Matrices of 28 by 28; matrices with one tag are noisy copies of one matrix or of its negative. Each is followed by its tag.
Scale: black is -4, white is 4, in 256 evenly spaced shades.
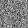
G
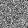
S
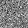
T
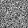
T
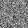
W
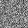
W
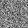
G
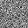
T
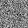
G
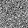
T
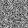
G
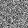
S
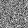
W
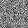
W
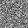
T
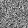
T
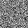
W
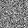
W
